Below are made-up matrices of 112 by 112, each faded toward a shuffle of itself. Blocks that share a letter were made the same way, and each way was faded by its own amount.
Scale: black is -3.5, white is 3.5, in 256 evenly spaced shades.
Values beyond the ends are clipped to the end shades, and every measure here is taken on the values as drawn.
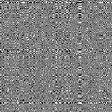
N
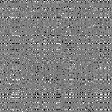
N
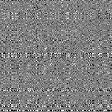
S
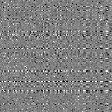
N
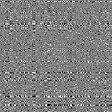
N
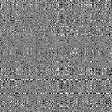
S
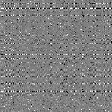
N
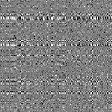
N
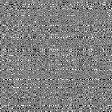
S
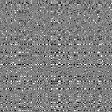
N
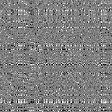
N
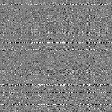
S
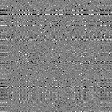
N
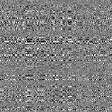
S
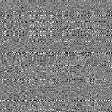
S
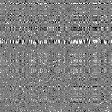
N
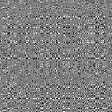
N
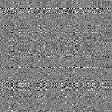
S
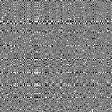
N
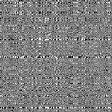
S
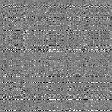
S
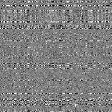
S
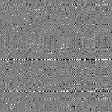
N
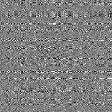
S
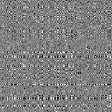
N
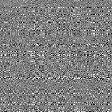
S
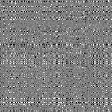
N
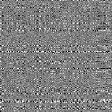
S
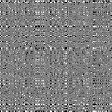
N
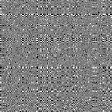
N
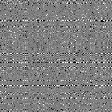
N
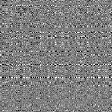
S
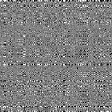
S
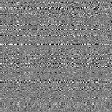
S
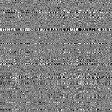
S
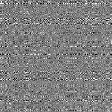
S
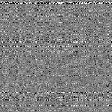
S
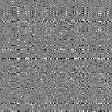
N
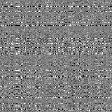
S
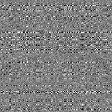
S
